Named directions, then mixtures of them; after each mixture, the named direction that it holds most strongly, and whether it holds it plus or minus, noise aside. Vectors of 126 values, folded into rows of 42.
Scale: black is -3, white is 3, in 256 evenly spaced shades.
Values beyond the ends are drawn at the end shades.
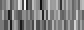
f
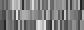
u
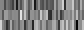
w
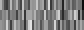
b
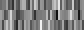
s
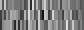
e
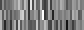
e, minus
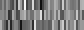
f, plus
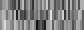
u, minus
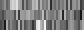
u, plus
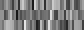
s, plus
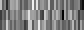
b, plus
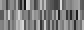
f, minus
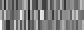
e, minus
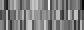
b, plus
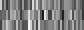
e, plus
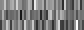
w, minus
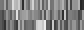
u, plus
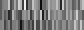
f, plus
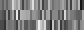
u, plus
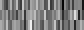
b, plus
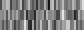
b, minus
